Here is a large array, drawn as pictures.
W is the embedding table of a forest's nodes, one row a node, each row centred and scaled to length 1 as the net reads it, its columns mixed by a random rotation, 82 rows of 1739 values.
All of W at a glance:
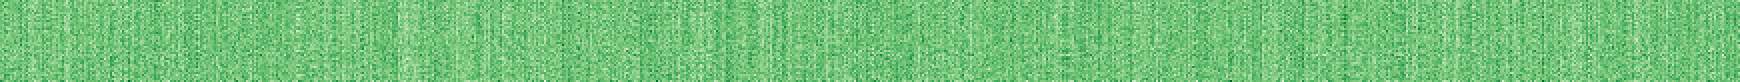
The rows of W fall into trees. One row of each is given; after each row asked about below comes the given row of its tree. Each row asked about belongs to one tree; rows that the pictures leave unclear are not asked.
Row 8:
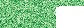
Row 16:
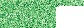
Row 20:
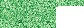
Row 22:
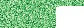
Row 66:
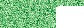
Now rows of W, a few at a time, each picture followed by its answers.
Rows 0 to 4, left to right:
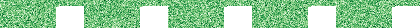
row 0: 22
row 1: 20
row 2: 8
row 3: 66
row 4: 8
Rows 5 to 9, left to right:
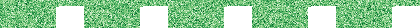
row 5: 20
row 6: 22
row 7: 22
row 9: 66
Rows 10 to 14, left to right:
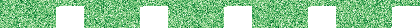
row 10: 20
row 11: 8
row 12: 16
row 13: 20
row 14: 22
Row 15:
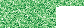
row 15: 22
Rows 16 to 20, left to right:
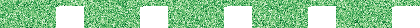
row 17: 8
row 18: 22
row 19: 22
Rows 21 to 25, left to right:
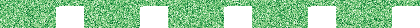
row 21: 16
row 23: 8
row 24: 16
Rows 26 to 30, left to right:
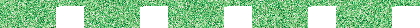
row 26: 20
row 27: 8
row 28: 20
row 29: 16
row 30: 22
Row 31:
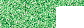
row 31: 22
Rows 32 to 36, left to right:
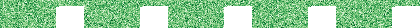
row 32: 20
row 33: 22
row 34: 16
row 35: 8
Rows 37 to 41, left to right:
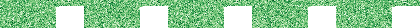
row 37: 8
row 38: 20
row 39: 8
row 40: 20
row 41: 8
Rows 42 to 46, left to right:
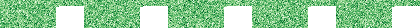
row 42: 22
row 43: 8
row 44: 20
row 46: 20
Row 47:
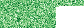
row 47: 16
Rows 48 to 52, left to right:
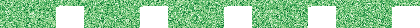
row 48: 66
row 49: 16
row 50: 22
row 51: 22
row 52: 16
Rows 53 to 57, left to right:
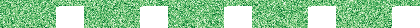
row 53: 8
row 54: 20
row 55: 20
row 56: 16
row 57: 22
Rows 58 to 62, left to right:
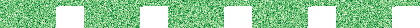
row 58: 16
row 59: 16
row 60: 8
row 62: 8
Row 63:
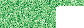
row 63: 16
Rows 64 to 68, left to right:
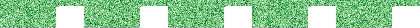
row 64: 16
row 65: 22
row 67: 20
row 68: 22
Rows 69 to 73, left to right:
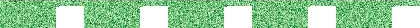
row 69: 8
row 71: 8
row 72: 66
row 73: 16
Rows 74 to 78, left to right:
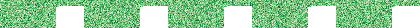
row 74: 22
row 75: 22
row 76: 22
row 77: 16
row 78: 66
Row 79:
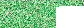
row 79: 22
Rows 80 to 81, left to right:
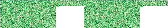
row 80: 8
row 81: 8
